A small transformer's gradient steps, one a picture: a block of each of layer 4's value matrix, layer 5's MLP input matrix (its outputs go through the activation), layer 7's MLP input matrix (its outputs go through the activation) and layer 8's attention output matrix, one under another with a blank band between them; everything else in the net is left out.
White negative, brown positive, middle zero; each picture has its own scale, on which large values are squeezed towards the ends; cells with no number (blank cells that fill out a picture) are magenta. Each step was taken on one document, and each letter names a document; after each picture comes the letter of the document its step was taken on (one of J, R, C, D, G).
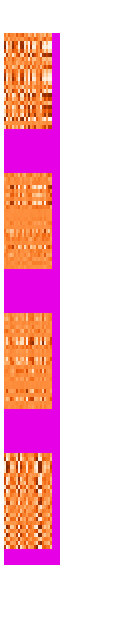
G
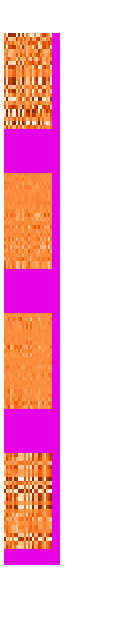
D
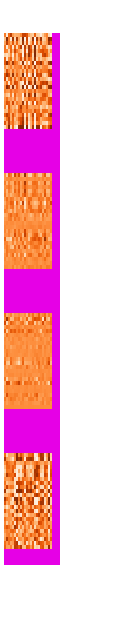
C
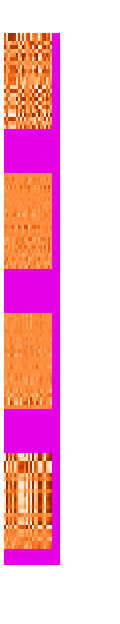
D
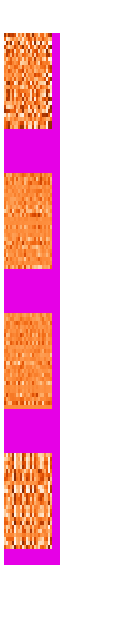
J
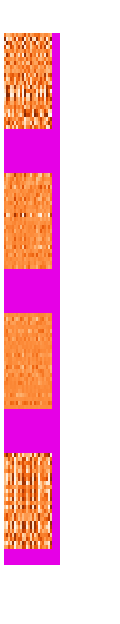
J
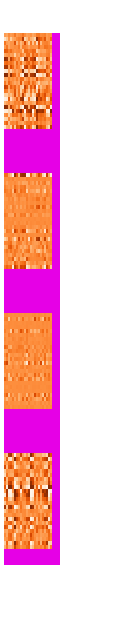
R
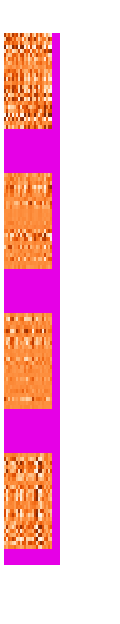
G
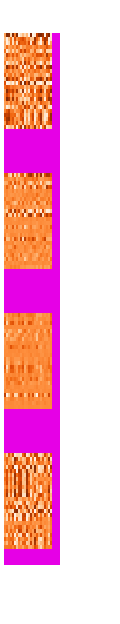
C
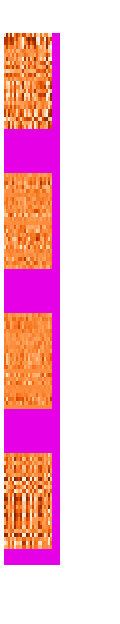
J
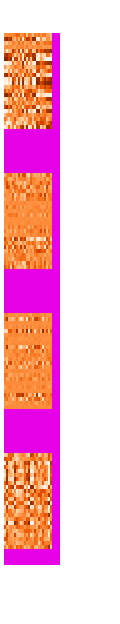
R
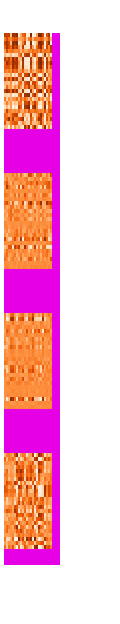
C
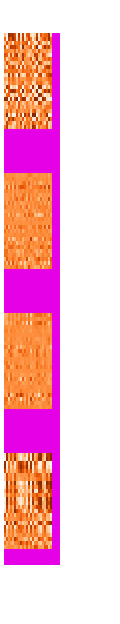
D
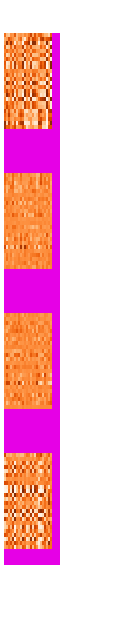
J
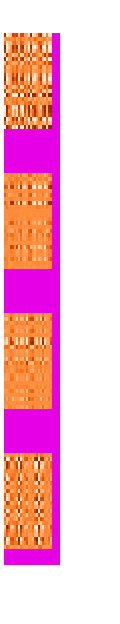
G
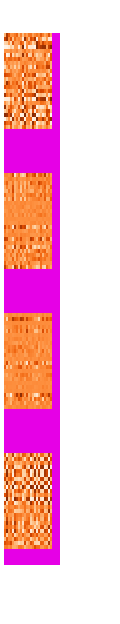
R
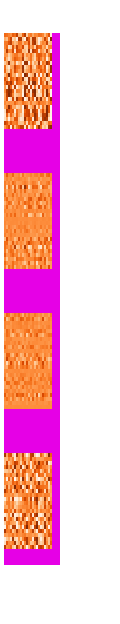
J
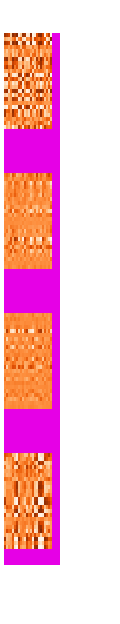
C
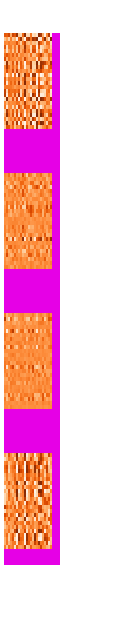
C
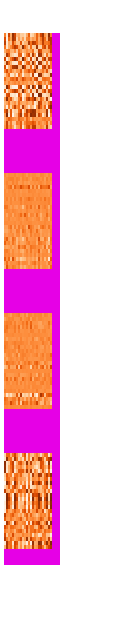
D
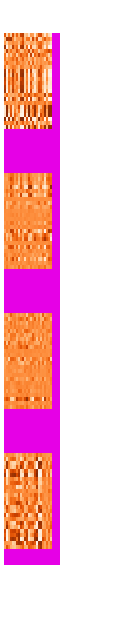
G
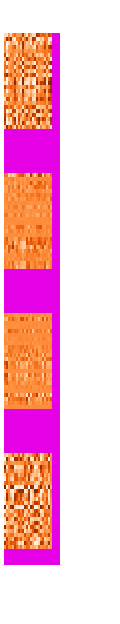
R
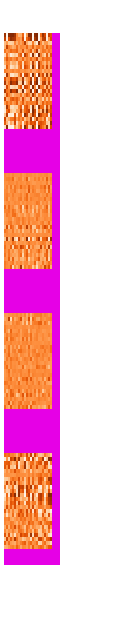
D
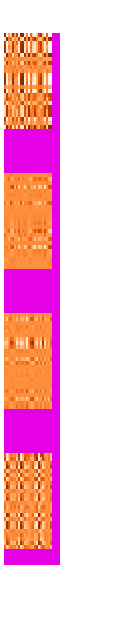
G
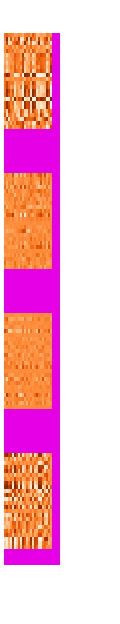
J
